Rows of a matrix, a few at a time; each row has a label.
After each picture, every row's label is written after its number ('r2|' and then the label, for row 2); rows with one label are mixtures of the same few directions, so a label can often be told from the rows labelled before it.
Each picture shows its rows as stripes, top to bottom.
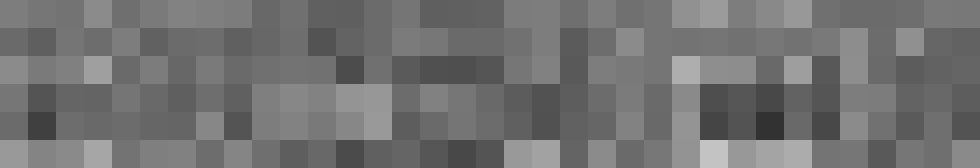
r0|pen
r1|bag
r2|pen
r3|pen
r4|pen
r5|pen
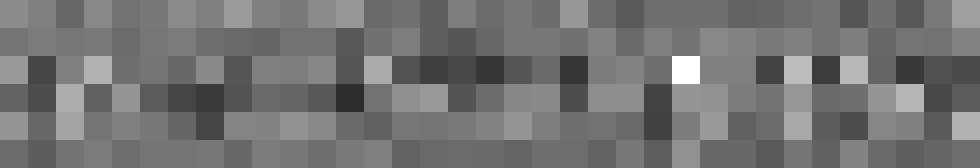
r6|bag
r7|pen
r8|pen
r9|bag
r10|bag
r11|pen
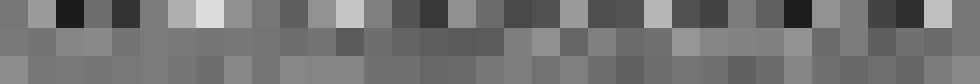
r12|bag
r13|pen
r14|bag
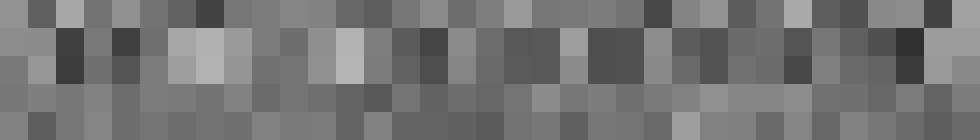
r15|bag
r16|bag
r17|bag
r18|pen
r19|pen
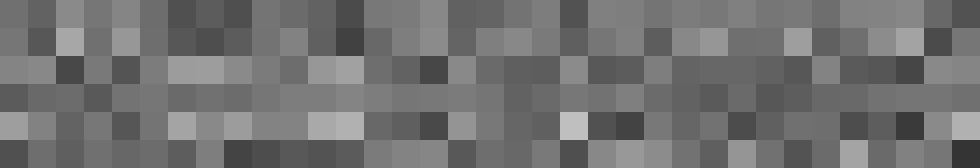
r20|bag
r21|bag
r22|bag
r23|pen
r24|bag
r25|bag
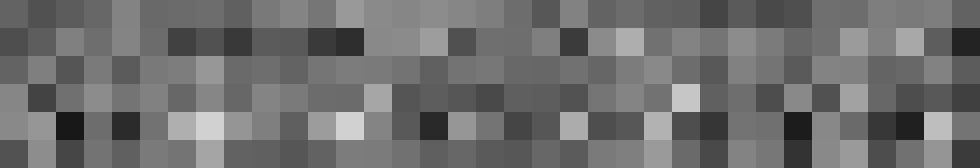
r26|pen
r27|bag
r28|bag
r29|pen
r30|bag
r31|bag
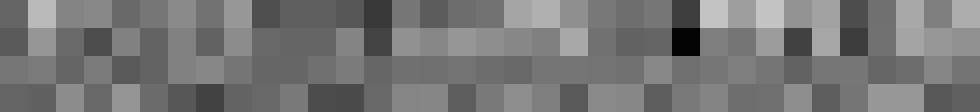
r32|pen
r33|pen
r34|bag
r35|bag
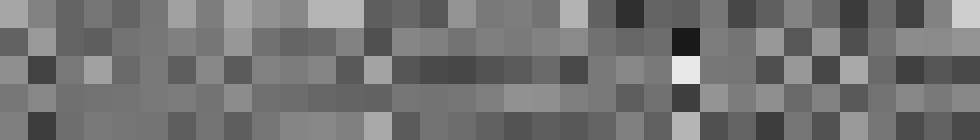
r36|bag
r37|pen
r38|pen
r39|pen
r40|pen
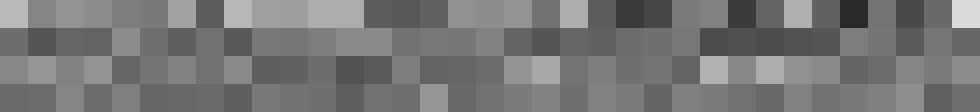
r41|bag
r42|pen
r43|pen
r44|bag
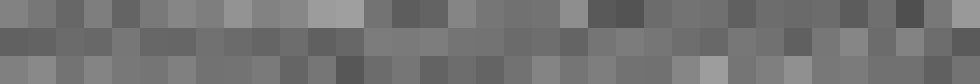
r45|bag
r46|bag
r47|pen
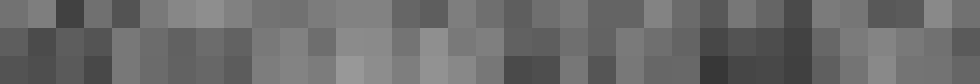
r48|bag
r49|pen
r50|pen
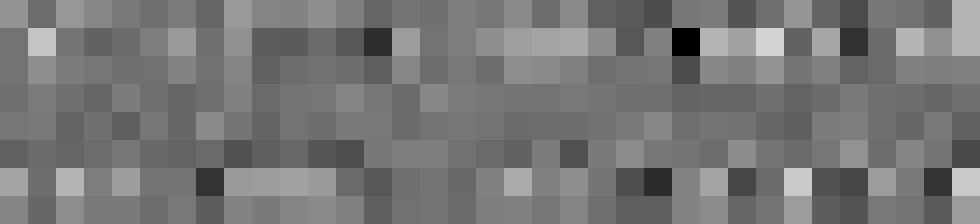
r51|bag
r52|pen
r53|pen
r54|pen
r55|bag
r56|bag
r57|bag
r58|bag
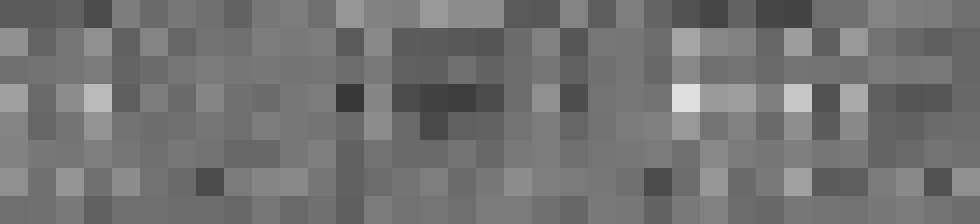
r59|pen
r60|pen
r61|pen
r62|pen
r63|pen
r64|pen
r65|bag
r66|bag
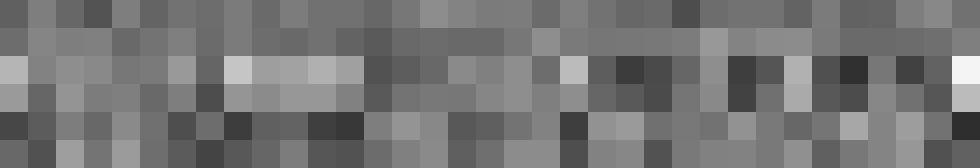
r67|pen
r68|pen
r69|bag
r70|bag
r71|bag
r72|bag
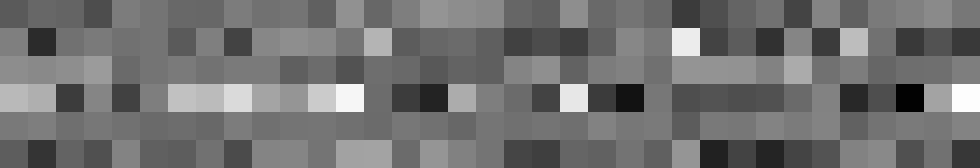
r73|pen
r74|pen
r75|pen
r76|bag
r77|pen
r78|pen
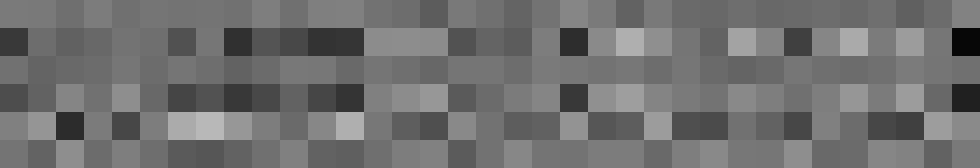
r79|bag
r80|bag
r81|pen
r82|bag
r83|bag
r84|bag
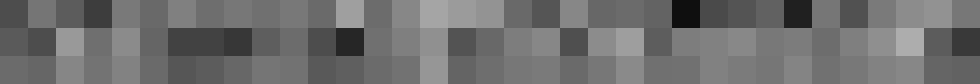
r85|pen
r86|bag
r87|bag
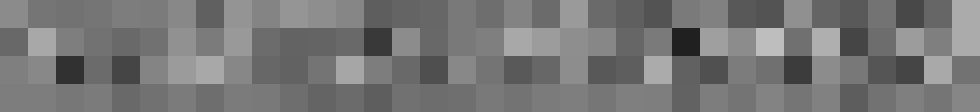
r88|bag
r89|pen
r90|bag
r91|pen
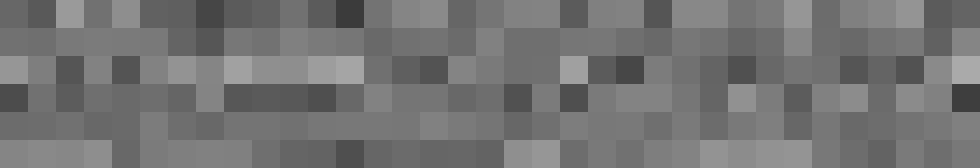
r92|bag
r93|bag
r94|bag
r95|bag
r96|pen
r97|pen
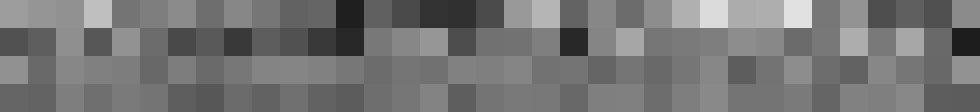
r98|pen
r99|bag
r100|bag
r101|bag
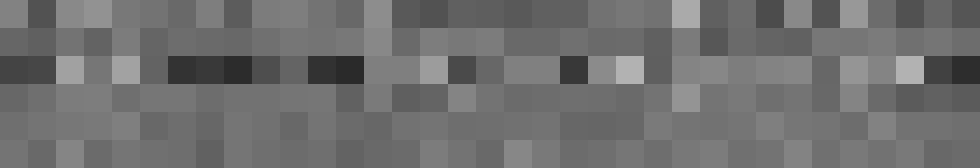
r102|pen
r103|pen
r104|bag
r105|pen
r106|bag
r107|bag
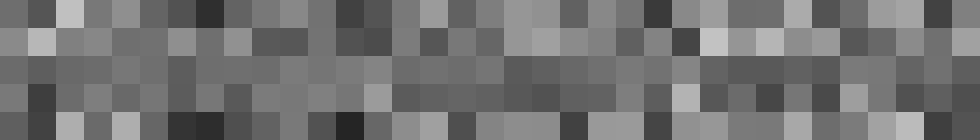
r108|bag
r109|pen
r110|pen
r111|pen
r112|bag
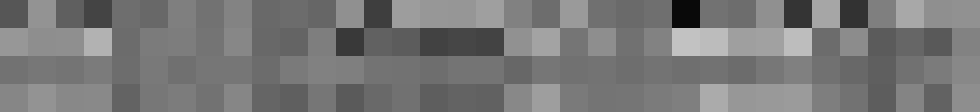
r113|pen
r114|pen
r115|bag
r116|pen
